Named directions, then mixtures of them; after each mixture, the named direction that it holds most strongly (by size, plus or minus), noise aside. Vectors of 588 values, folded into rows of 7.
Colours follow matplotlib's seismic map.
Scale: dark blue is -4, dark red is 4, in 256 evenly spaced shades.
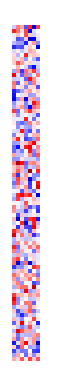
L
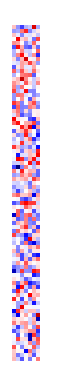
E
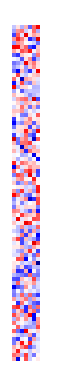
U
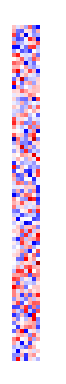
U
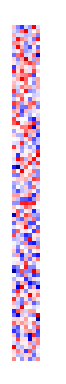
E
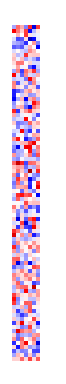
L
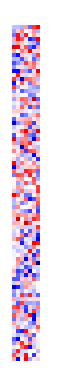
U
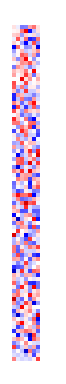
E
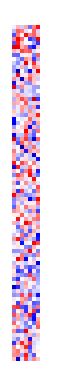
U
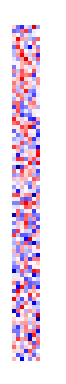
E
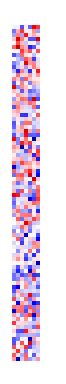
U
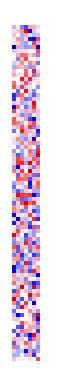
E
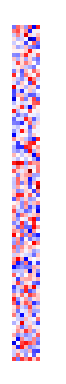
L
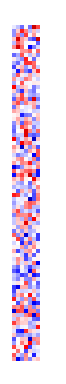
U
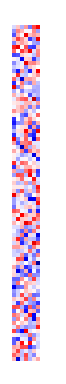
U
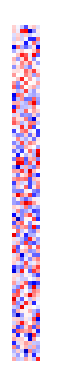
E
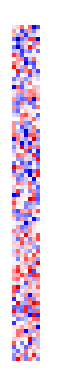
U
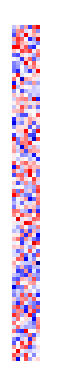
U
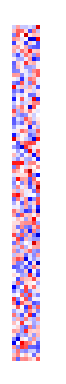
U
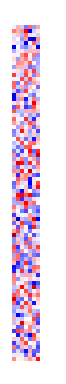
L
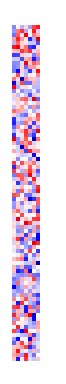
U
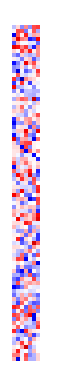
U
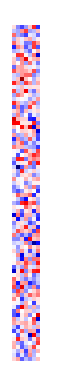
E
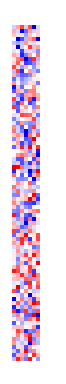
E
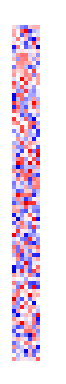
E
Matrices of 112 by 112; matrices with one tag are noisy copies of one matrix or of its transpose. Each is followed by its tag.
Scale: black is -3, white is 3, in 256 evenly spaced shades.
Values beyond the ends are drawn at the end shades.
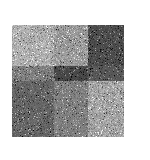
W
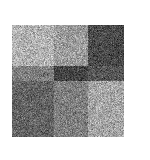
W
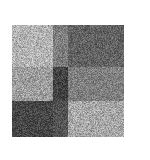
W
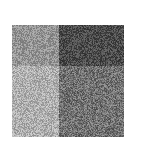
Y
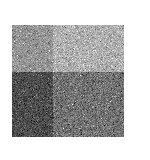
Y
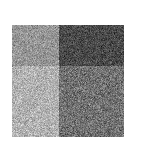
Y
